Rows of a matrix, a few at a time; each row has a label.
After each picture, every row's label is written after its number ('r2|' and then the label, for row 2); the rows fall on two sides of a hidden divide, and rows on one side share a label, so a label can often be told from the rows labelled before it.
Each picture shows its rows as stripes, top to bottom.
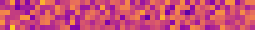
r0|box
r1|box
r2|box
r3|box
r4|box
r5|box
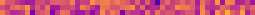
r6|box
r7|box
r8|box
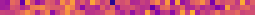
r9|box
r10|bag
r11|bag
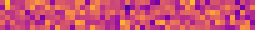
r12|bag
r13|bag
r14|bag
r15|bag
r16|box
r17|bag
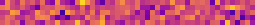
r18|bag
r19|box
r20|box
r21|box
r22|bag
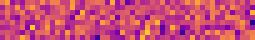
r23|bag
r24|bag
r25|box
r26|bag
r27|box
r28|bag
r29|bag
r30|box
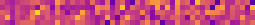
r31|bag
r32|box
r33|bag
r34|bag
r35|bag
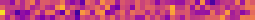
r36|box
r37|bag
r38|box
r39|box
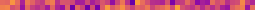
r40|box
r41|box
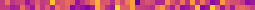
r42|box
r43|box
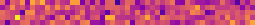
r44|bag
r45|bag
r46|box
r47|bag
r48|box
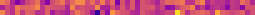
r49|bag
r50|bag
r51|box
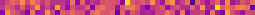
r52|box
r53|box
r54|bag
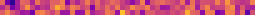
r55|box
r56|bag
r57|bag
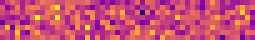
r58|bag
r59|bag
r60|bag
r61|bag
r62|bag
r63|bag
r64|bag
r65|bag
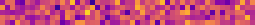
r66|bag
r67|box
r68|bag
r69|box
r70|bag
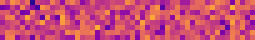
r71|box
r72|box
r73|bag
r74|box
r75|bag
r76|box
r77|bag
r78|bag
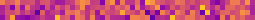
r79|bag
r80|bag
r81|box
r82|bag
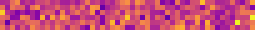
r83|box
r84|bag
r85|box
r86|box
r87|bag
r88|bag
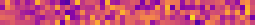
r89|bag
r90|box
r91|box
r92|box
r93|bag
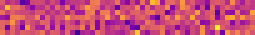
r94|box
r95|bag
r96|box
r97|bag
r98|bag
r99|box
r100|box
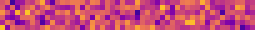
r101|bag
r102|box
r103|bag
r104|box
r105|box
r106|box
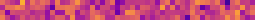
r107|bag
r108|bag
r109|box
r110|box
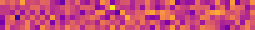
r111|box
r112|bag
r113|box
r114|box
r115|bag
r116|bag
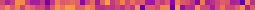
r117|box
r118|bag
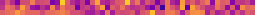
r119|box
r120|box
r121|bag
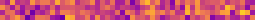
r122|bag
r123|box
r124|box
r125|bag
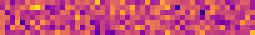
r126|bag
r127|bag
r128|box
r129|bag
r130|bag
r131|box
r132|box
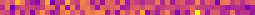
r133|bag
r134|bag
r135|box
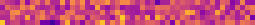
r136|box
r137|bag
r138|box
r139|bag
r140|box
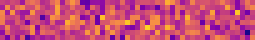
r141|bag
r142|bag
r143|bag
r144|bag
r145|box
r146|bag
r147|bag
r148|box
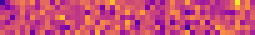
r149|bag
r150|box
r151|box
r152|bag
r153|box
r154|box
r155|bag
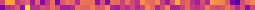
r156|box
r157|bag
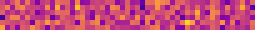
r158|bag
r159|bag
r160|box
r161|bag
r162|bag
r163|bag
